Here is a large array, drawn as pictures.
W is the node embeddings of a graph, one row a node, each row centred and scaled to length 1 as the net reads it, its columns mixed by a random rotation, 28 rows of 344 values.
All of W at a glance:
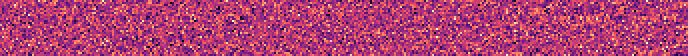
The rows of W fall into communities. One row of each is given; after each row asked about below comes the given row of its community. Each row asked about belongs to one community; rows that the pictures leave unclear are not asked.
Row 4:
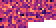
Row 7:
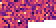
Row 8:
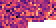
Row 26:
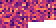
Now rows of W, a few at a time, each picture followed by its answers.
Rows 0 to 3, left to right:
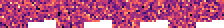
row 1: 7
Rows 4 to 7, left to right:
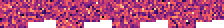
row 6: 4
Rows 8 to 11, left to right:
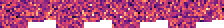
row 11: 26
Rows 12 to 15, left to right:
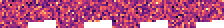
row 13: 7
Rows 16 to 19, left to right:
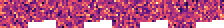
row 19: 26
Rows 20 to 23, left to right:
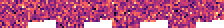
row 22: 7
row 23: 8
